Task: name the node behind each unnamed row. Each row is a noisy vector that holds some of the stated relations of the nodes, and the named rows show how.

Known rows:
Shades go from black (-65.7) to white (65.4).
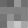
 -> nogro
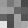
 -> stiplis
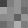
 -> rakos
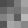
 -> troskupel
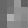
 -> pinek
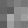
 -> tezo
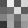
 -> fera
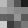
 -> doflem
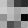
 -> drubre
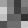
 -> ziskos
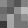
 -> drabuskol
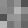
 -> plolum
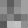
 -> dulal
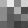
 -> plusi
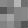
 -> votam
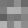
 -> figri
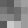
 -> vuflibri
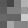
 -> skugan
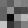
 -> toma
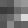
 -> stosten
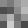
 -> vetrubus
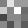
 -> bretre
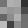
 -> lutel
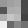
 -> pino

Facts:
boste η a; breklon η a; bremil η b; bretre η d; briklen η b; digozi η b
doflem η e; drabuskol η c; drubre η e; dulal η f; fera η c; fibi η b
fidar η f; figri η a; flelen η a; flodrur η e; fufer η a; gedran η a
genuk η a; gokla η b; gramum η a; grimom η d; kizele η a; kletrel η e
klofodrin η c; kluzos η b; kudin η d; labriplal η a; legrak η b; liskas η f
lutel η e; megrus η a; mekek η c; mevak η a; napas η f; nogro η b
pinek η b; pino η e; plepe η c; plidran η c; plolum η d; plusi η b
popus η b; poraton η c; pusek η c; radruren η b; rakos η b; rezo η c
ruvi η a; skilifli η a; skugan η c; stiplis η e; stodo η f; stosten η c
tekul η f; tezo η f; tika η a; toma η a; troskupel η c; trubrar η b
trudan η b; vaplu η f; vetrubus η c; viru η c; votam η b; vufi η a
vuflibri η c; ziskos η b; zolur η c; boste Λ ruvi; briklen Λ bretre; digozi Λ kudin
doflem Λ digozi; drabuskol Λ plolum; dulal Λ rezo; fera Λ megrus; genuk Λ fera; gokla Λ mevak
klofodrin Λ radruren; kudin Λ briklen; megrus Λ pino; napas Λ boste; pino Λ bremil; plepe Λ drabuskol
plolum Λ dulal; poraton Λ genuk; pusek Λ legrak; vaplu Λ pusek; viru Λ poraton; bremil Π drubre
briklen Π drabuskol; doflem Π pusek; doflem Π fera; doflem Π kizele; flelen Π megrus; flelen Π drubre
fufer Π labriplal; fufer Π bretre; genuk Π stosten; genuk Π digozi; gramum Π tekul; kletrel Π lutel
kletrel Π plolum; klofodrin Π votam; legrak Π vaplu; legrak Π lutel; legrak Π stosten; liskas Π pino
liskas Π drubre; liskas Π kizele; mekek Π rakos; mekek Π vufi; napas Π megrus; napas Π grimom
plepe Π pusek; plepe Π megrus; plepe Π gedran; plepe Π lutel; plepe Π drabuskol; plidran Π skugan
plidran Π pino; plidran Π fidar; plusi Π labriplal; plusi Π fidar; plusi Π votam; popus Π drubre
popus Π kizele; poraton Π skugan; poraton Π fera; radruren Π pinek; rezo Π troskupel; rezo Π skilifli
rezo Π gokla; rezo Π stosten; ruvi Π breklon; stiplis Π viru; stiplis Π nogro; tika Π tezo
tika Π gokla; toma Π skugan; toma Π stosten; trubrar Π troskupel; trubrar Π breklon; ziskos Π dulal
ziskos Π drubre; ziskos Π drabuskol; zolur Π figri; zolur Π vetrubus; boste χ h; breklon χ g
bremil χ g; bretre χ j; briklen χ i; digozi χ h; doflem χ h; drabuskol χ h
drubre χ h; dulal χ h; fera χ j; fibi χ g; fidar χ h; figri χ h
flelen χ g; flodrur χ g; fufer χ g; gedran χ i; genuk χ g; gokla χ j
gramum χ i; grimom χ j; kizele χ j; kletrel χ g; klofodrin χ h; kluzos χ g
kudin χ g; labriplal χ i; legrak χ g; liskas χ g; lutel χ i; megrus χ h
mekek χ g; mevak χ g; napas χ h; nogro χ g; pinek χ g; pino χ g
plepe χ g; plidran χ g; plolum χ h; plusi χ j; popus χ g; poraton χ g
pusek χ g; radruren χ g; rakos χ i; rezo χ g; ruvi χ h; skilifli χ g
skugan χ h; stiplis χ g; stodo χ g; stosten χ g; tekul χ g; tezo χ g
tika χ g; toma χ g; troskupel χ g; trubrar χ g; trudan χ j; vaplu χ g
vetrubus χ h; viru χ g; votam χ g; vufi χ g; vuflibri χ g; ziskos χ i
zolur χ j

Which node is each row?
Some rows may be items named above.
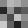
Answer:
genuk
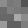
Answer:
tika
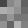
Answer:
gedran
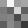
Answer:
gokla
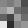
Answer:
kletrel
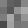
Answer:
drabuskol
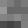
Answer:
briklen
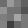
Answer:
gramum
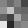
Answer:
kletrel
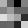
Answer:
bremil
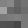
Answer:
briklen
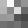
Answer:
kizele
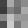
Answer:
viru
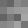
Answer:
digozi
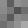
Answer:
radruren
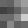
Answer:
stosten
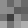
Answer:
fufer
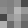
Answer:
plolum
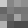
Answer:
ruvi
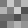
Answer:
trudan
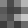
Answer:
rezo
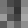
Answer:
plepe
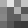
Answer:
plusi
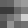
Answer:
stosten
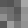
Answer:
mekek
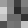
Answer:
ziskos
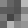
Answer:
klofodrin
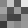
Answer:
zolur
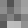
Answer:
dulal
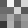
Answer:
fera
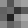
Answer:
legrak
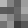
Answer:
napas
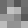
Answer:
megrus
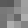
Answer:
fidar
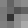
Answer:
trubrar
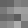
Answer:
digozi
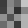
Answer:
poraton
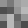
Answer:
vetrubus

